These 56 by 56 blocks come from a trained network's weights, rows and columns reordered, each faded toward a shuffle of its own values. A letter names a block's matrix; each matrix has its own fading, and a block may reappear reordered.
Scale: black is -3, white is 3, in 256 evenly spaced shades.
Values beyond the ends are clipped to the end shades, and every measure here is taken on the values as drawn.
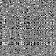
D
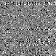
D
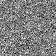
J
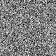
J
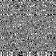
D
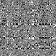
D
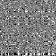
D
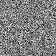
J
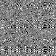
D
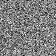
J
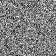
J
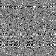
D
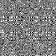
D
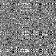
D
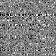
D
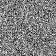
J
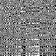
D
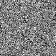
J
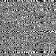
D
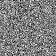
J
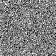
J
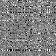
D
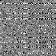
D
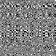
D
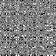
D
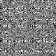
D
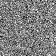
J
